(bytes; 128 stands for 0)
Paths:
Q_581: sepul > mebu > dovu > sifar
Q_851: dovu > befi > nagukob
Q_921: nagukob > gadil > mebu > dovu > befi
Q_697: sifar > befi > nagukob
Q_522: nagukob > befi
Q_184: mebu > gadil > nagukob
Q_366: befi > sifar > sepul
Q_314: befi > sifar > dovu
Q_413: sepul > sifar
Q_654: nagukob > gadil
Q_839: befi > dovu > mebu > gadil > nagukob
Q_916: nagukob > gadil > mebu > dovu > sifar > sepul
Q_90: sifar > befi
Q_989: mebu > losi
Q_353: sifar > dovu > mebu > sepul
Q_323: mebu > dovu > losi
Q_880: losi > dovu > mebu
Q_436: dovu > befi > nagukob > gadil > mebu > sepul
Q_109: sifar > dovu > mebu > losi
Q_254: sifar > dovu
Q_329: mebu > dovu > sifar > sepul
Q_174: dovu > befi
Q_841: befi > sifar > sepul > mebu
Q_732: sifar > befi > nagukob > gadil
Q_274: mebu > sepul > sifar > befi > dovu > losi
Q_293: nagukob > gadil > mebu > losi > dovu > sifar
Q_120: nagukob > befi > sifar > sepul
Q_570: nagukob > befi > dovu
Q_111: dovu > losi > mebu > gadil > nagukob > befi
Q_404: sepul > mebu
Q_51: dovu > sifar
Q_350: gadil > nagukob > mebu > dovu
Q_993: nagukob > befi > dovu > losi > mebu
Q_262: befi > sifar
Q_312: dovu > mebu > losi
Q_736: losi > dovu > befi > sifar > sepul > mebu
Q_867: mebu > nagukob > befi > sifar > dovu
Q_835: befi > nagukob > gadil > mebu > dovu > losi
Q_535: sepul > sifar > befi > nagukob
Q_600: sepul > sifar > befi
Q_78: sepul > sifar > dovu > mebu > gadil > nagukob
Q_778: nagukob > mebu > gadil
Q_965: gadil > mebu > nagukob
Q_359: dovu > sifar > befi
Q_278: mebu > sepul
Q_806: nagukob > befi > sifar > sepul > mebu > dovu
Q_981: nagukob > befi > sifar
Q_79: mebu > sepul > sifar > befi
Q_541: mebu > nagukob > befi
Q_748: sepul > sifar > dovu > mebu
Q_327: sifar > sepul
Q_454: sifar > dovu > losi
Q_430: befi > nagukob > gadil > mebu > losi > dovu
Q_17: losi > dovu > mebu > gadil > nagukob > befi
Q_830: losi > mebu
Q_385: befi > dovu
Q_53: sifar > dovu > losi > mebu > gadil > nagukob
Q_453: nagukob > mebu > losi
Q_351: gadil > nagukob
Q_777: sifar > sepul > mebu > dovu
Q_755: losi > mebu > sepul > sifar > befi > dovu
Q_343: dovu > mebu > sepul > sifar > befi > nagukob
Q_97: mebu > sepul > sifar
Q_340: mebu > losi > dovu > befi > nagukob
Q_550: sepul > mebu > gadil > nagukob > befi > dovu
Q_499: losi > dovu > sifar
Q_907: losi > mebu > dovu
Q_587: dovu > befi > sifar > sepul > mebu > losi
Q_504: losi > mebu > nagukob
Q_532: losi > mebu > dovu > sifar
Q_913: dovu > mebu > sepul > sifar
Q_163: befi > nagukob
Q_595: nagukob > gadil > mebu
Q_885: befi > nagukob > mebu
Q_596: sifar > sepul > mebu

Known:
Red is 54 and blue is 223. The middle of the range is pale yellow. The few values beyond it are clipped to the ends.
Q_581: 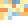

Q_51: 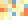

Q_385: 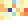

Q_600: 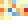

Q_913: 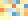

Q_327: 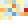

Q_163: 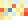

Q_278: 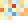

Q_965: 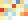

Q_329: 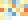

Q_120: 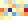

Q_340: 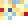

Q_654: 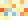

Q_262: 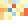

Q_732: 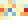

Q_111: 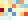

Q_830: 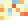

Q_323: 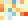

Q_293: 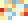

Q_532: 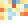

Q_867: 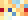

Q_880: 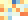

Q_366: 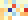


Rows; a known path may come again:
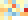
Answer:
Q_327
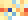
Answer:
Q_570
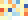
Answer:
Q_343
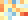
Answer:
Q_323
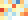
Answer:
Q_965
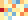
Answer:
Q_350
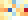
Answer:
Q_314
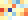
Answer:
Q_430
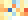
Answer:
Q_385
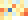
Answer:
Q_163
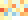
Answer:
Q_654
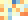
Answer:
Q_880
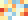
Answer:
Q_293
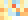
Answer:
Q_404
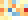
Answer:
Q_600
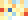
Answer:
Q_851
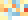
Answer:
Q_777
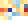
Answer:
Q_806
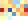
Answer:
Q_867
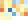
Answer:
Q_174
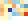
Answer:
Q_587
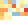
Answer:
Q_413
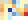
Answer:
Q_274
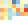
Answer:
Q_748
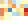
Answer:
Q_535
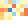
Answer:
Q_262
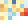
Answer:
Q_454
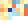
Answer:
Q_755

